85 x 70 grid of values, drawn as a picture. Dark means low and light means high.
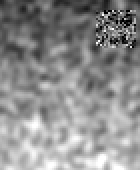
Stripes: none. Slope: up to the bottom. Roughest part: top right. Odd patch: rougher, in the top right.
